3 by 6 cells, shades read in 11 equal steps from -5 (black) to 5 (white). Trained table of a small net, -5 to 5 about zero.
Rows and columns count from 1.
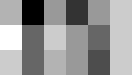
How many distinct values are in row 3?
5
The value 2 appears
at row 1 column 1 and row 3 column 3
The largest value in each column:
5 -1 3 1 1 3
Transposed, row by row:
2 5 3 | -5 -1 -1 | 1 3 2 | -3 1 1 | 1 -1 -2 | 3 3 3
